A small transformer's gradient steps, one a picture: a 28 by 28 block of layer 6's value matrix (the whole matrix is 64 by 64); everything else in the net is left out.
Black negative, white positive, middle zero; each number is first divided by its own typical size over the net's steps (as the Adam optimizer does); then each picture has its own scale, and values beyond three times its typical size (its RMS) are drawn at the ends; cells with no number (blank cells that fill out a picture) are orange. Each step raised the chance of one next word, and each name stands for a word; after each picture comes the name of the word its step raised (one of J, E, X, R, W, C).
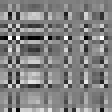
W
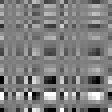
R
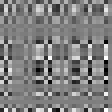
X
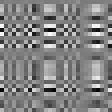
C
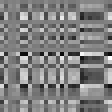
W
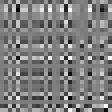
X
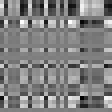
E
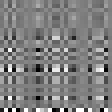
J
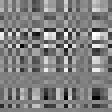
C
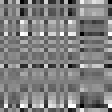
E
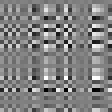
C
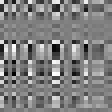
X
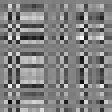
W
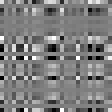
X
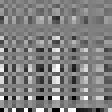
J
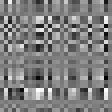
C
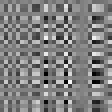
W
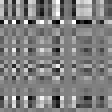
E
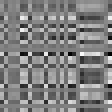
W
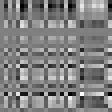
E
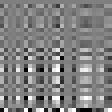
J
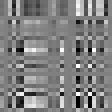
E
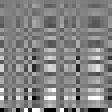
J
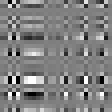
R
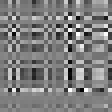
C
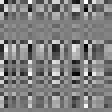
X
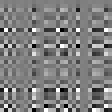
C
